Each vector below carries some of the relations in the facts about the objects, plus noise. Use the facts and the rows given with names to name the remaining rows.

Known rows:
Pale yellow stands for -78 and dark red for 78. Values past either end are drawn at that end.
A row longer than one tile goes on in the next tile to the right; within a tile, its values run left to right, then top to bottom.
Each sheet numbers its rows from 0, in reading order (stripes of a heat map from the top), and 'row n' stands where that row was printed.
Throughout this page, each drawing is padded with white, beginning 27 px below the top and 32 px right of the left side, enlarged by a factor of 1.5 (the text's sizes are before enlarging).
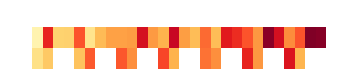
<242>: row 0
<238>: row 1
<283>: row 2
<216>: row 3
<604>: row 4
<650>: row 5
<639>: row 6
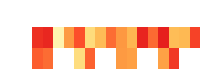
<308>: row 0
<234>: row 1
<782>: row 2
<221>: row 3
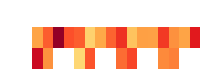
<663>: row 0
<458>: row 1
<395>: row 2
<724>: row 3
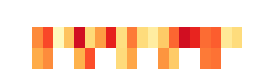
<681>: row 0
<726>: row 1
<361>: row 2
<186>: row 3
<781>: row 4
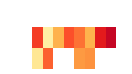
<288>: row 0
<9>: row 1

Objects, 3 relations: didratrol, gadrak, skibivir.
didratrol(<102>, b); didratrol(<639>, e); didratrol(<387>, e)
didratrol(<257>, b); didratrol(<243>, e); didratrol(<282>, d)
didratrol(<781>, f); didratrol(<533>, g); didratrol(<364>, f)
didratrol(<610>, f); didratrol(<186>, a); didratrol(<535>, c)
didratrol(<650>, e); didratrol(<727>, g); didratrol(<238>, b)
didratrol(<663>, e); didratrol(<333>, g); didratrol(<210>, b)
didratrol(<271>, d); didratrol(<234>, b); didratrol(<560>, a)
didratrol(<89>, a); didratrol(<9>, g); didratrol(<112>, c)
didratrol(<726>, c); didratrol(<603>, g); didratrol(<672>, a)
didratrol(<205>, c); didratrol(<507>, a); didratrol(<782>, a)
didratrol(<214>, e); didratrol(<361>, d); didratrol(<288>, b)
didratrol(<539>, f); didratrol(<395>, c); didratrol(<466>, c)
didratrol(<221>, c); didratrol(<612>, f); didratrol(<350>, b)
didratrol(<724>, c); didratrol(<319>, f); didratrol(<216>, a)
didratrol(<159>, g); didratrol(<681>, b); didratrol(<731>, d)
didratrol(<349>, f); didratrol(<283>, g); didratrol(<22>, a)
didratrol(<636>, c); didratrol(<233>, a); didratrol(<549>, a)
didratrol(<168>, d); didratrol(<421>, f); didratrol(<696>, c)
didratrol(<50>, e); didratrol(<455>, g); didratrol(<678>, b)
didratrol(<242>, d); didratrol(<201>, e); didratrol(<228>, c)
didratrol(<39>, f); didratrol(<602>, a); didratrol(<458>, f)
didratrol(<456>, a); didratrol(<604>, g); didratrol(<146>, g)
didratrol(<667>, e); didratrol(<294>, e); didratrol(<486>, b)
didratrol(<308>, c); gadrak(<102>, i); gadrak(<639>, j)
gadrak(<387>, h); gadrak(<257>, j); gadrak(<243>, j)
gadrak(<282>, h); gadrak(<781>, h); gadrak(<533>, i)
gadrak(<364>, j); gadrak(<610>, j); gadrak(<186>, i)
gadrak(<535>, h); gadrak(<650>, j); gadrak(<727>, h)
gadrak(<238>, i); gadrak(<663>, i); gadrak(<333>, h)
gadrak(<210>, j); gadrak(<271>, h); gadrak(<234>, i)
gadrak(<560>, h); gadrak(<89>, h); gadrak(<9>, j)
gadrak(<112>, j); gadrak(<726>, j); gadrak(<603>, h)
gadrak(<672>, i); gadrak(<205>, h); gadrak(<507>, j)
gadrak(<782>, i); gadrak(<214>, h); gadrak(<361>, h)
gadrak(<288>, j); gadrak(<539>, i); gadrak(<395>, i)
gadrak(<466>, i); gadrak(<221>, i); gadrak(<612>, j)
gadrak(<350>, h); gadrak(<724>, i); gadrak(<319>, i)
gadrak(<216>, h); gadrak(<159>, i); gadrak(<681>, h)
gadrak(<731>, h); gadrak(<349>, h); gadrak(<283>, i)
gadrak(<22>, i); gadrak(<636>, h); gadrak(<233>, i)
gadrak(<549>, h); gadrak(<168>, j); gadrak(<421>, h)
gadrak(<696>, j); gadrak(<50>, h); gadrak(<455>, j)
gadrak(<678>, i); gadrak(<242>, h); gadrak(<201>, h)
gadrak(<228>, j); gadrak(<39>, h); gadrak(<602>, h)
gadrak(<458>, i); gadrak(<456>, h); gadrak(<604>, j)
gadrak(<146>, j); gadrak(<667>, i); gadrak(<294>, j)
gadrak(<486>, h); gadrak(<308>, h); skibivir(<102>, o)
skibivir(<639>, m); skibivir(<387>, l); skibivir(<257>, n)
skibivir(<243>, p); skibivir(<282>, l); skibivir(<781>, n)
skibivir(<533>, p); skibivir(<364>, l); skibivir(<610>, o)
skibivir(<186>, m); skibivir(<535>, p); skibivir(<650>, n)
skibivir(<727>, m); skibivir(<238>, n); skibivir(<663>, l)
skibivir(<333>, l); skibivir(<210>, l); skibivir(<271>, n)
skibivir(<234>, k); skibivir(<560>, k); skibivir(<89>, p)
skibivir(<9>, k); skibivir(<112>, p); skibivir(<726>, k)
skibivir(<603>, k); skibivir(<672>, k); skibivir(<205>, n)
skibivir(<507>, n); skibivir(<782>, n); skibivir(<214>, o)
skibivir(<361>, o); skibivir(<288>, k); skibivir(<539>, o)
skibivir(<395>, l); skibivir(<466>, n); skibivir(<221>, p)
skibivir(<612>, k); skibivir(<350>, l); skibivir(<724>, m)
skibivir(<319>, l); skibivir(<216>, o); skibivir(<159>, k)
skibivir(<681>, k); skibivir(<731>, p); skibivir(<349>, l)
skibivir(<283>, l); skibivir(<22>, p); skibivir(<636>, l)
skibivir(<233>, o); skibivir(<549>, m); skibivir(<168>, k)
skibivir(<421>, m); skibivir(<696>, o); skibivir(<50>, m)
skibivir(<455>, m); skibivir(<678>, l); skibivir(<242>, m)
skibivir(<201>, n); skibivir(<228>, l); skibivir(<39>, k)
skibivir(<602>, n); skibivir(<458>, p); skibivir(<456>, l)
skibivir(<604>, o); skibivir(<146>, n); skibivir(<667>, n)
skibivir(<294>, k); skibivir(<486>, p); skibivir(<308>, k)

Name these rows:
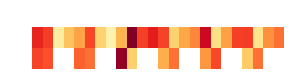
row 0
<205>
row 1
<349>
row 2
<50>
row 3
<539>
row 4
<696>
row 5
<610>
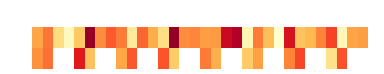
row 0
<350>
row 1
<727>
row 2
<364>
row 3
<549>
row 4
<455>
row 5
<282>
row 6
<466>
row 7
<257>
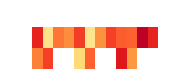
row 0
<228>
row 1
<612>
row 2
<667>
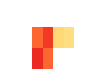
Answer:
<636>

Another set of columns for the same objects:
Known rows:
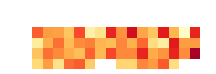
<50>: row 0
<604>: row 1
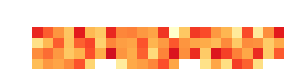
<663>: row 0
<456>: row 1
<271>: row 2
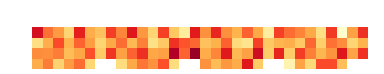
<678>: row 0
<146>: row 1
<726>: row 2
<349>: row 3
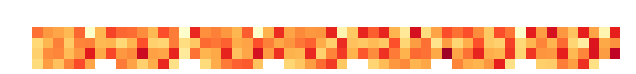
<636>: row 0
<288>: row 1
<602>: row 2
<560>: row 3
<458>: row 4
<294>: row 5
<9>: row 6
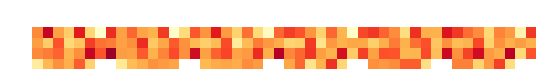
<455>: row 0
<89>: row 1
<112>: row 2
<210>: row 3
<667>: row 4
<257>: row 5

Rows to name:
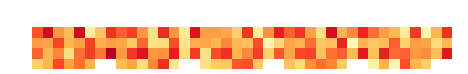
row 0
<186>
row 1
<168>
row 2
<39>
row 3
<539>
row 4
<731>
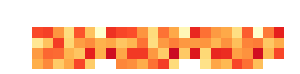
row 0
<639>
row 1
<650>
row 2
<781>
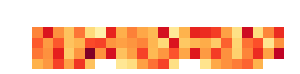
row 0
<507>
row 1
<603>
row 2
<319>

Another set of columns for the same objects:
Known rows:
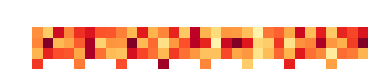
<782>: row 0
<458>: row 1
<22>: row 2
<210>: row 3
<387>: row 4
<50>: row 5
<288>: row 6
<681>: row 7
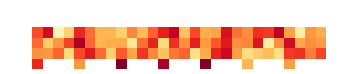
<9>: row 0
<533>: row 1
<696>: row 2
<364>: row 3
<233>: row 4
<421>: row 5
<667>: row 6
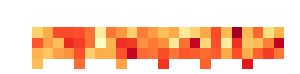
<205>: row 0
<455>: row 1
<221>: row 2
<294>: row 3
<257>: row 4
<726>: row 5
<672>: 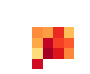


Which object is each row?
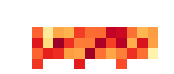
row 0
<663>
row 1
<678>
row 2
<283>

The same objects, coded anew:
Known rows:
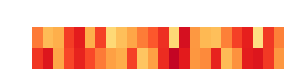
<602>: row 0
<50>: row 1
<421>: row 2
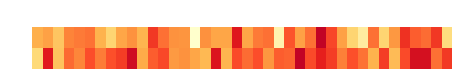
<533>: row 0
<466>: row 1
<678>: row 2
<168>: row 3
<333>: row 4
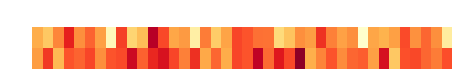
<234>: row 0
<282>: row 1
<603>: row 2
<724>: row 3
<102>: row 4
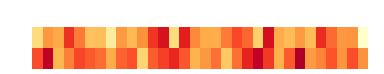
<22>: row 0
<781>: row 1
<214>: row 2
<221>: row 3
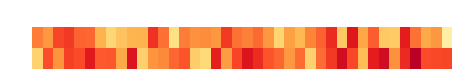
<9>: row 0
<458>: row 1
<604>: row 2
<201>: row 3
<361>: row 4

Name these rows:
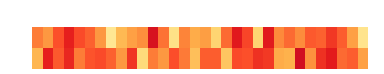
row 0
<288>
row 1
<539>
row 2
<39>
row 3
<257>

